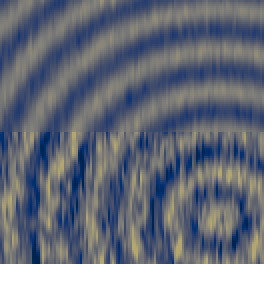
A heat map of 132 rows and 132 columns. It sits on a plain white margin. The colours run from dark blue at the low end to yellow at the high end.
A horizontal seam about 50% of the way down splits the table, and the top part is calmer. Rings spread out from the bottom right. There is no overall slope. The bottom right is the ninth with the highest average. Neither half mirrors the other.
